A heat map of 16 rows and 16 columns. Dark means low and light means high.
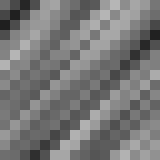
The halves do not mirror each other. The grain runs diagonally up to the right. The histogram is bell-shaped. No single row or column stands out from its neighbours.
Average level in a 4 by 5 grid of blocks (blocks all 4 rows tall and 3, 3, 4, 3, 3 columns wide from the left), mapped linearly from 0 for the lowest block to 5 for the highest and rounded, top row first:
04252 | 42321 | 22232 | 21324
